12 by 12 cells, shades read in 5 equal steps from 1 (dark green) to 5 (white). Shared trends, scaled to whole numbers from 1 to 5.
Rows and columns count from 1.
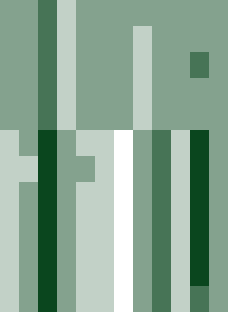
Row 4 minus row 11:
-1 0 1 1 -1 -1 -2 1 1 -1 2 0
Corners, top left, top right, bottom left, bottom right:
3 3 4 3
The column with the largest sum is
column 7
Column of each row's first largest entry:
4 4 4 4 4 7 7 7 7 7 7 7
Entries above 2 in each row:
11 11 10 11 11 9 9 9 9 9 9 9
